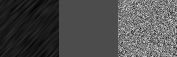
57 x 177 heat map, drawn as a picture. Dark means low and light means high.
It is made of 1 by 3 panels. Panel 1,1: very low, slanting up to the right, faint in contrast. Panel 1,2: low, flat. Panel 1,3: middling, fine-grained, strong in contrast.
